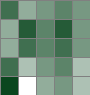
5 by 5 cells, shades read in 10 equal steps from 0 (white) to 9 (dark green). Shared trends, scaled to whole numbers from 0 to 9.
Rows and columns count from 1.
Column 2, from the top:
4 8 7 3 0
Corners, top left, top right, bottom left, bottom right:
7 5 9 3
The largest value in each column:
9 8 6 8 5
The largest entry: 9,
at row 5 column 1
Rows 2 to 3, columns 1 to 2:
4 8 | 4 7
